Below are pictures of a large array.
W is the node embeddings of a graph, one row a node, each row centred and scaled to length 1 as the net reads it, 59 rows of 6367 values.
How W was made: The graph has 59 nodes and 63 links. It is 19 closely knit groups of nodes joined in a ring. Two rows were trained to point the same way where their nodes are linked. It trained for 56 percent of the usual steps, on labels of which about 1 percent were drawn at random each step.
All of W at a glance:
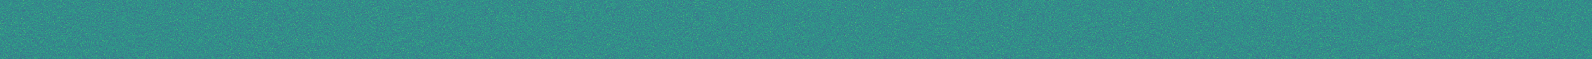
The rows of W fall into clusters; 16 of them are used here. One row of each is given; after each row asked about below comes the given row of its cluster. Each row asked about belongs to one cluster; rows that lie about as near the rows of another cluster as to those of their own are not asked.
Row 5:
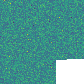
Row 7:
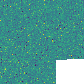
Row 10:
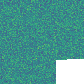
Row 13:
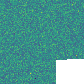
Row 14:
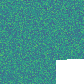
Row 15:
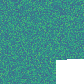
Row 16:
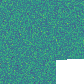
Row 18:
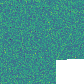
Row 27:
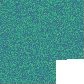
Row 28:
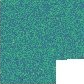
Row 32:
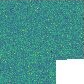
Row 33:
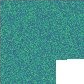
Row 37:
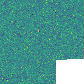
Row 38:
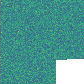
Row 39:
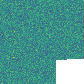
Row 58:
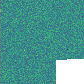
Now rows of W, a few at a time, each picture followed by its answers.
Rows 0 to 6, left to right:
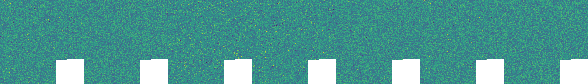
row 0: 5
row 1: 7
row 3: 39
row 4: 27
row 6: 18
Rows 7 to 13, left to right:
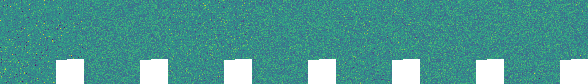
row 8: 28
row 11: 14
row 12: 39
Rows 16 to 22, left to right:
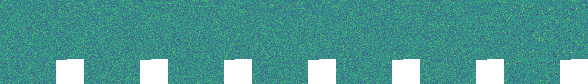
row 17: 33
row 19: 15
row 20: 16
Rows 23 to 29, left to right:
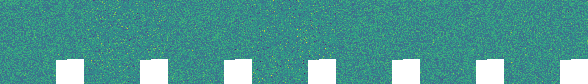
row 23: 28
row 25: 58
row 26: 7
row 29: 16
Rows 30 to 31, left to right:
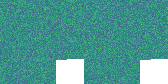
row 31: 37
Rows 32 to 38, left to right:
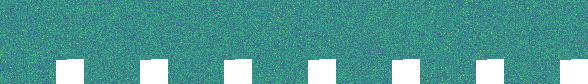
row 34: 28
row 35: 10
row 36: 58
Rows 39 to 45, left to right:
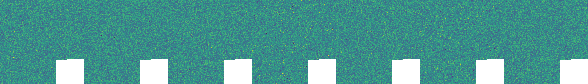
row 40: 27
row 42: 13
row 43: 18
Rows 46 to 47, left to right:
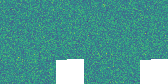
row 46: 32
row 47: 15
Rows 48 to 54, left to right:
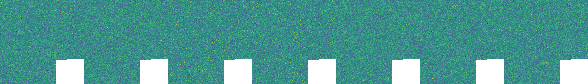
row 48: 38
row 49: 10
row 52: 33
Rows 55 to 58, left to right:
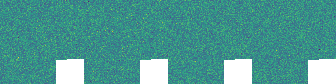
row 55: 32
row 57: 14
